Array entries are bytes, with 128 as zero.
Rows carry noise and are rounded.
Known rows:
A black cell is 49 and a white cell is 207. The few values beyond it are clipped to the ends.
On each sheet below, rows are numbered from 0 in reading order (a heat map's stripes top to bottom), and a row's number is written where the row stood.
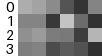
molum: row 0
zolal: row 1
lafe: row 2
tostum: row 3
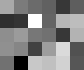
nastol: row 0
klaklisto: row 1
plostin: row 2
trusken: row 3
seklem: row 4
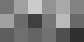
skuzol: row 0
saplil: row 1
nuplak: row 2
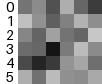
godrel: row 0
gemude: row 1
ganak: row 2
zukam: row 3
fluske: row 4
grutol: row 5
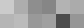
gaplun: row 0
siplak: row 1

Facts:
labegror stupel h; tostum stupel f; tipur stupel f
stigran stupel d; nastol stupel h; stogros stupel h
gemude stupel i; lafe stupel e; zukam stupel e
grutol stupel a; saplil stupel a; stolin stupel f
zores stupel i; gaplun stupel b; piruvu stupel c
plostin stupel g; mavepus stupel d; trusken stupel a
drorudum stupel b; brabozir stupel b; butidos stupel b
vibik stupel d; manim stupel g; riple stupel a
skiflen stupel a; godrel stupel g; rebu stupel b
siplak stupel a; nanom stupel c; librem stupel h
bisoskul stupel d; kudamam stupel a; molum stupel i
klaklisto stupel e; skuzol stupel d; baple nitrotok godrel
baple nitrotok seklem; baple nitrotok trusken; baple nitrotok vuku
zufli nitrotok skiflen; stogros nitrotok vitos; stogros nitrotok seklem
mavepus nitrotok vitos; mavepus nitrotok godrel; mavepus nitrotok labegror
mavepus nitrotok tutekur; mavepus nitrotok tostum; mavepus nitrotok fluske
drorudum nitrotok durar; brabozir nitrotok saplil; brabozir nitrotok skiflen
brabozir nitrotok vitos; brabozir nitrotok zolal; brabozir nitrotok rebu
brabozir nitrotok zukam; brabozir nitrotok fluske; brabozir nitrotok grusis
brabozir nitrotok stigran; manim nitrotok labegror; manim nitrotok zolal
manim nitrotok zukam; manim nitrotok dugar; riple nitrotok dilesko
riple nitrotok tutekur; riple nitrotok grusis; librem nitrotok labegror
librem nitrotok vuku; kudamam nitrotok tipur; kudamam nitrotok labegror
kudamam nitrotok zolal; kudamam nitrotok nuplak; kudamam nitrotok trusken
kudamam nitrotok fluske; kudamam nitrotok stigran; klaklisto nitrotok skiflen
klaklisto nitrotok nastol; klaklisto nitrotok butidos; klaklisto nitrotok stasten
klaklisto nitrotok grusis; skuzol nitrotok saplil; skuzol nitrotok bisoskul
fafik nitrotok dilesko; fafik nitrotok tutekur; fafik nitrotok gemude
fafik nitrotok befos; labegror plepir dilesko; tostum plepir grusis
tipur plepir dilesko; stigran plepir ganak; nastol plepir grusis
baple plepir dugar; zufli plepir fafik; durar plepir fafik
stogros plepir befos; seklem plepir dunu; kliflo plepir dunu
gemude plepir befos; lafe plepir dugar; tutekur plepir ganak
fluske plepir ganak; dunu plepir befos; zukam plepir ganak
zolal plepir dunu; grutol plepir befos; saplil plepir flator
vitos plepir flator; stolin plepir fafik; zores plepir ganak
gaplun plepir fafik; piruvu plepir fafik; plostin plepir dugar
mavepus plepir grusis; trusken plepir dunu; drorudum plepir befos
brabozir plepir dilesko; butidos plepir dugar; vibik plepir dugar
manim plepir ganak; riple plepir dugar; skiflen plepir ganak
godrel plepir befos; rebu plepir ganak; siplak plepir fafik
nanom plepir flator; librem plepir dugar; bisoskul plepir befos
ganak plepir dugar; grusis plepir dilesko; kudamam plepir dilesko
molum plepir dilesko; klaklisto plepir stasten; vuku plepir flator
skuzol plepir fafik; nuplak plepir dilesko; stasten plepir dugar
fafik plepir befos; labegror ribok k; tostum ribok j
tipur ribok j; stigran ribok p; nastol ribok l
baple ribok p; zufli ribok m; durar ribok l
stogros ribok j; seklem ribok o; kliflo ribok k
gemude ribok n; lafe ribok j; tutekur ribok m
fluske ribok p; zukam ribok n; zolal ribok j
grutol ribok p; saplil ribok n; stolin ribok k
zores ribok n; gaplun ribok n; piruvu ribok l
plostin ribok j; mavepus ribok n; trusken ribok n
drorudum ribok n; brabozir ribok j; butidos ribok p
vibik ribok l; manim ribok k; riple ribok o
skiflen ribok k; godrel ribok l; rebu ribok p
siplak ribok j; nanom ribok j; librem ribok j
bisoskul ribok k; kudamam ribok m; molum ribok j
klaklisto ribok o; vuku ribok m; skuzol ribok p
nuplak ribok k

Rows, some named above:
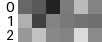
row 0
zukam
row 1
dilesko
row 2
zufli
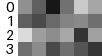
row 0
tutekur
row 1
dugar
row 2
durar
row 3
tipur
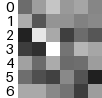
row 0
skuzol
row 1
befos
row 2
brabozir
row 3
riple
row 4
flator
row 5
labegror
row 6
nanom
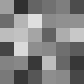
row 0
grusis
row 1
fafik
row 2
drorudum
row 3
stogros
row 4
zolal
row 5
vitos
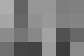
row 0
befos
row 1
befos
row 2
bisoskul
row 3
skiflen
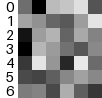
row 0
seklem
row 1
zores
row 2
baple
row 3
manim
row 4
kudamam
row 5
rebu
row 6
godrel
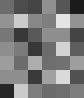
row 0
labegror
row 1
zufli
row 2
vitos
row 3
vuku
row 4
flator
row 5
trusken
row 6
librem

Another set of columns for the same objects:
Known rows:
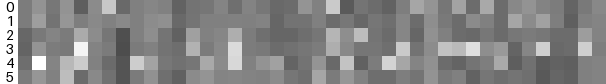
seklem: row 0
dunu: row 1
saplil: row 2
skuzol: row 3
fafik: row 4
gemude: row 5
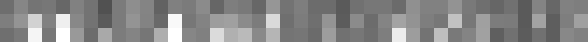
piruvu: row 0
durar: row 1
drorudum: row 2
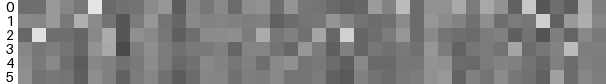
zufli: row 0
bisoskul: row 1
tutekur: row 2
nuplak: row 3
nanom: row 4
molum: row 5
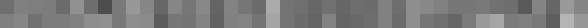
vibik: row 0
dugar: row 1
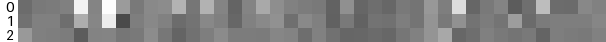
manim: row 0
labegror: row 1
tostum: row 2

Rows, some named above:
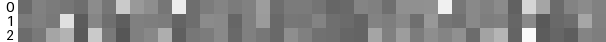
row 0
brabozir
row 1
grusis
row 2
klaklisto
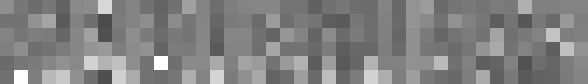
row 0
zolal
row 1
nastol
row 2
nuplak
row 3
dugar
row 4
mavepus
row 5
fafik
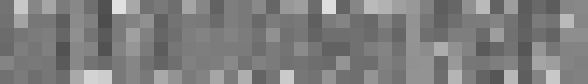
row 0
riple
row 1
ganak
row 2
flator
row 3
godrel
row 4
tipur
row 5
kudamam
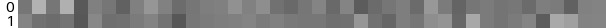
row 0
befos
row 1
tipur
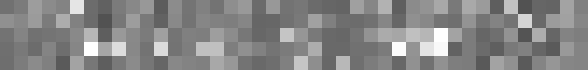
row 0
zufli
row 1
bisoskul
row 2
baple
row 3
stogros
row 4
trusken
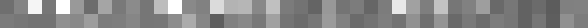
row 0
drorudum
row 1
zukam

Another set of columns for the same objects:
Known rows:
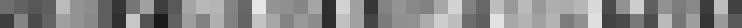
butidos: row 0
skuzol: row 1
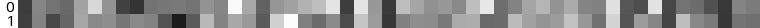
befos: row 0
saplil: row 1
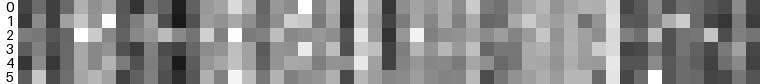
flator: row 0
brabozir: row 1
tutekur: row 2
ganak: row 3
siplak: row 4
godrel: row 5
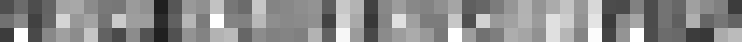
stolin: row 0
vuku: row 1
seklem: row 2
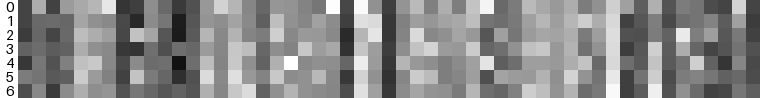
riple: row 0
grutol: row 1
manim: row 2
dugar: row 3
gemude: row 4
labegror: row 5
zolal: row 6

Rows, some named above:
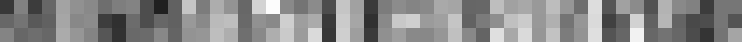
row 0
saplil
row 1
dugar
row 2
grusis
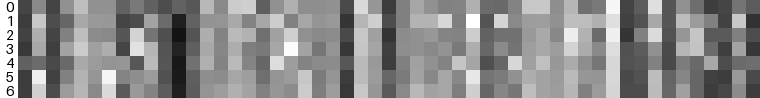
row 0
zolal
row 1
baple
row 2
trusken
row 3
mavepus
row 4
bisoskul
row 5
stogros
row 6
librem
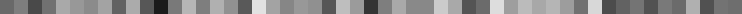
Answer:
bisoskul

